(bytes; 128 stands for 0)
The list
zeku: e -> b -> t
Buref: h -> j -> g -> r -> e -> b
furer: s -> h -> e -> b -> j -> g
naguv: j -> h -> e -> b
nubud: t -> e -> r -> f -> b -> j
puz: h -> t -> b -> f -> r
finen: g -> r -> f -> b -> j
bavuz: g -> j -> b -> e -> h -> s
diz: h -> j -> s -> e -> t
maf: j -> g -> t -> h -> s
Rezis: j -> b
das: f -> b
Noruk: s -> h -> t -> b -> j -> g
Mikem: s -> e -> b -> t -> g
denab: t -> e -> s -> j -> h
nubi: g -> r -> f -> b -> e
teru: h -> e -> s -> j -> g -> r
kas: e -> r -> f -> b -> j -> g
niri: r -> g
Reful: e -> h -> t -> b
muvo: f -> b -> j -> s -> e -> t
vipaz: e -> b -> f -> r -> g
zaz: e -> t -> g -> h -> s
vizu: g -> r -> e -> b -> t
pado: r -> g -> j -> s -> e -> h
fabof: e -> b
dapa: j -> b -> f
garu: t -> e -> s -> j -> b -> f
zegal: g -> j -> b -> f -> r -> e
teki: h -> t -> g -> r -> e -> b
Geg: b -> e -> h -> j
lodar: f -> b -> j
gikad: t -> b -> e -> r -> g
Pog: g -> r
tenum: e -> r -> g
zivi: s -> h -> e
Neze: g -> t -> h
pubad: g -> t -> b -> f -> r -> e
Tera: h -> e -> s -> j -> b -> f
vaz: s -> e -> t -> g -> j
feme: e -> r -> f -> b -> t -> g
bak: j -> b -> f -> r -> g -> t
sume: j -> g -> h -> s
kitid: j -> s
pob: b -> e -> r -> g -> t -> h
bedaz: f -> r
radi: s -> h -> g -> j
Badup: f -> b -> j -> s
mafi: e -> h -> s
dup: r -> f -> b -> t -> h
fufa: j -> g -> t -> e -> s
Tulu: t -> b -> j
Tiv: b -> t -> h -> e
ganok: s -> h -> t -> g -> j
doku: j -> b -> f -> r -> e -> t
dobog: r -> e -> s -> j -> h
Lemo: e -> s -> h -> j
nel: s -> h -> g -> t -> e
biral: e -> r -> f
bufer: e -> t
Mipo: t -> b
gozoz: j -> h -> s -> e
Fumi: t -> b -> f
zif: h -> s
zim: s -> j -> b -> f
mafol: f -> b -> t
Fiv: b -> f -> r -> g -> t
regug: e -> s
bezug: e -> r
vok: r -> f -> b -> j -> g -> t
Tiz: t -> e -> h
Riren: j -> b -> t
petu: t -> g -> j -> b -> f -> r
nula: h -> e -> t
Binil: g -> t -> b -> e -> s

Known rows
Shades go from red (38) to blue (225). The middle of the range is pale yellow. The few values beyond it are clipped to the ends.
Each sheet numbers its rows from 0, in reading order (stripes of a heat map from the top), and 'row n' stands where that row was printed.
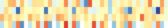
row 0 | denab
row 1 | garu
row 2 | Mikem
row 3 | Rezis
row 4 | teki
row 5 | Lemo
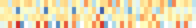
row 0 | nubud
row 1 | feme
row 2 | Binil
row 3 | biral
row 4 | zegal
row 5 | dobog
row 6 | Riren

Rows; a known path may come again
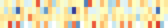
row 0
Geg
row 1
furer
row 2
Reful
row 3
Rezis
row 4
bak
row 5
feme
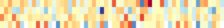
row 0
dobog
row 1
doku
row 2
Pog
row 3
zaz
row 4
bezug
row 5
kitid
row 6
finen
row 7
maf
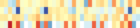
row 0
vipaz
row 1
Tiv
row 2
vok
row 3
Riren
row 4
biral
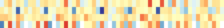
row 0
Binil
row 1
nubud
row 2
Mikem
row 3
Tera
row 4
teki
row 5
regug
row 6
zegal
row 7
pado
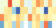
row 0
nel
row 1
denab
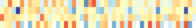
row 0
Lemo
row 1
niri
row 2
nubi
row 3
sume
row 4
petu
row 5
pubad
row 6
garu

